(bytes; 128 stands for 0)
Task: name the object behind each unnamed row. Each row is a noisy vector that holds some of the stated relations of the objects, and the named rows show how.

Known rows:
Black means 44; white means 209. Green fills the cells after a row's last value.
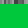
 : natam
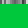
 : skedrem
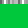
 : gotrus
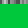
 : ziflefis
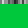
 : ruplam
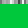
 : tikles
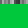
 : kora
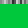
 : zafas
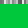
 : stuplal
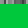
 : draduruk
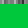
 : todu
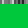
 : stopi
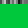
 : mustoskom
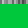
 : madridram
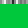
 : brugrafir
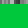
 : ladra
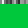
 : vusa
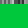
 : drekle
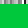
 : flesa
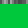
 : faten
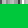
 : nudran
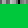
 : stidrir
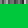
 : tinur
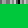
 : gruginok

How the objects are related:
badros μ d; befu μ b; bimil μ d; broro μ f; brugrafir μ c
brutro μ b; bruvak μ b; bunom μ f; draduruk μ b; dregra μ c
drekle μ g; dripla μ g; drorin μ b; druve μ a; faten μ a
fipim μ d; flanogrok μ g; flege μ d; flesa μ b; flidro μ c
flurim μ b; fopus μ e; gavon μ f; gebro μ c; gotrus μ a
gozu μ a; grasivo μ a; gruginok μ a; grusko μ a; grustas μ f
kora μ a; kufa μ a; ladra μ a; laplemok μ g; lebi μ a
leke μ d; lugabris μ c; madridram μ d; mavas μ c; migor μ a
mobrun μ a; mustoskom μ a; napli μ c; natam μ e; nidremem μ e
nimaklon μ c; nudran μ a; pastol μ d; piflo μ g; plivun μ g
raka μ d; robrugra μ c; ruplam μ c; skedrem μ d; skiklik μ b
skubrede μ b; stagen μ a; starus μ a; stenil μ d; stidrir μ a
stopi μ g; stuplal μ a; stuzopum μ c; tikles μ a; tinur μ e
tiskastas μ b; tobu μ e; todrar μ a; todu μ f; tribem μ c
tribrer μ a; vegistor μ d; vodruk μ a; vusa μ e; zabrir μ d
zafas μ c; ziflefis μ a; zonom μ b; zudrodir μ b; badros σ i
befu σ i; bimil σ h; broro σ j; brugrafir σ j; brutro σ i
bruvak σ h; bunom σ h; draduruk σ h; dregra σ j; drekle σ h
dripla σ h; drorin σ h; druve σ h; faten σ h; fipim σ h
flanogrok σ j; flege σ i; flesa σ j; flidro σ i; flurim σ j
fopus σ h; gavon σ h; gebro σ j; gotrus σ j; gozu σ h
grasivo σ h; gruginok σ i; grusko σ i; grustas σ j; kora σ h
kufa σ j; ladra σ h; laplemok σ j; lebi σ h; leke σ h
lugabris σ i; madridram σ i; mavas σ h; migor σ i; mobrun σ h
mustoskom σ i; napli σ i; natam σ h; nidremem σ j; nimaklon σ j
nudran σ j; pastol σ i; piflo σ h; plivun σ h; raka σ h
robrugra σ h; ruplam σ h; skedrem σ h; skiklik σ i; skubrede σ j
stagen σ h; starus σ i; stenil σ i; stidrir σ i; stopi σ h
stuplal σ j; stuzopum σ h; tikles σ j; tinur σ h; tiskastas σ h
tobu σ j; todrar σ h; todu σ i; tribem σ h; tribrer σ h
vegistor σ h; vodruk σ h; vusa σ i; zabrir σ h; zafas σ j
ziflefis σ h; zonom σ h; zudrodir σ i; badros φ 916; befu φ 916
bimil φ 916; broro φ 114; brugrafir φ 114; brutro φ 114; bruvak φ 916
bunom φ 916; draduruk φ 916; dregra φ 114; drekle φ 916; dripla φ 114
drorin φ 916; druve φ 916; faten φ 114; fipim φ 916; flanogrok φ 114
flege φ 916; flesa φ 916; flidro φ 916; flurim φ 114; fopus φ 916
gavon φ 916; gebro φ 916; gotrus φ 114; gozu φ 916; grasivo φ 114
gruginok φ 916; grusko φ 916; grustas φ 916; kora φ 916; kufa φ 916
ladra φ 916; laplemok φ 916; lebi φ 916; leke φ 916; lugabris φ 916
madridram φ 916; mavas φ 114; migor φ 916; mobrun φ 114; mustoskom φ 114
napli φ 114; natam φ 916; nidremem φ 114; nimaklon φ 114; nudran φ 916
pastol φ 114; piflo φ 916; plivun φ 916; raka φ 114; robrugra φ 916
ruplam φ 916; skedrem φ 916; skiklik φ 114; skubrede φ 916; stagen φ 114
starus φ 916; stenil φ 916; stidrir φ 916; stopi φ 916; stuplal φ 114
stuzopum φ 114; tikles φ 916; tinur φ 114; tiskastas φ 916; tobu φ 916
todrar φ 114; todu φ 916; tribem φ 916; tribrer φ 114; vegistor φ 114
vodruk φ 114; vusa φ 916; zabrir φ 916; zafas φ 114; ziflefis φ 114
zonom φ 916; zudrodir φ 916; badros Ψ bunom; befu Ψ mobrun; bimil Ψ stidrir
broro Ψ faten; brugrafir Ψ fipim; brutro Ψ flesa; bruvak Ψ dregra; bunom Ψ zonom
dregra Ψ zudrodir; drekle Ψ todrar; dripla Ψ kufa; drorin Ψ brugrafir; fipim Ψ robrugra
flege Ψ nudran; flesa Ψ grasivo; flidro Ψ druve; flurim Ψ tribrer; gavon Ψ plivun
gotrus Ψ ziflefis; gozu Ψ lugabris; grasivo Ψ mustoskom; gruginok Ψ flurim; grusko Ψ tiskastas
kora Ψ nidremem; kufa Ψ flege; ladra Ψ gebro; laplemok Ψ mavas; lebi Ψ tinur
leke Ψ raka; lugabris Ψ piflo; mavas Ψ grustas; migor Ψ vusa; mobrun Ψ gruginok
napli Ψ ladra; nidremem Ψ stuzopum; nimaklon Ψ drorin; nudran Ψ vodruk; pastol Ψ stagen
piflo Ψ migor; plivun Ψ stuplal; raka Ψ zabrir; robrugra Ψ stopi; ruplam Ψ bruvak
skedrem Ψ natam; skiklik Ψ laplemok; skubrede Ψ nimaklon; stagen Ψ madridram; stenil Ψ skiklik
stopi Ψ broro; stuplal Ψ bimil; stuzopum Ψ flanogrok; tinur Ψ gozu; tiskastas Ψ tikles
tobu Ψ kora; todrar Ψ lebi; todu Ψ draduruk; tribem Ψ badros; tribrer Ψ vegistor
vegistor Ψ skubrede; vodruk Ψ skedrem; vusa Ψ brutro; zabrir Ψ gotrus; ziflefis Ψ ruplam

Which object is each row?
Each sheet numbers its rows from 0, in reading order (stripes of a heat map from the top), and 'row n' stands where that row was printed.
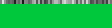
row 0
robrugra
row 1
tribrer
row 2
grustas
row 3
flidro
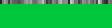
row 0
vodruk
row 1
zudrodir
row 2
pastol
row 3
skiklik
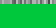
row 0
gebro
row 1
nidremem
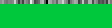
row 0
befu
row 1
migor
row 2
raka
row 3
todrar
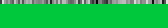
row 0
flege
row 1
drorin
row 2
leke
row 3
napli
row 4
tobu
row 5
vegistor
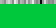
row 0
skubrede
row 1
nimaklon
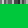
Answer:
piflo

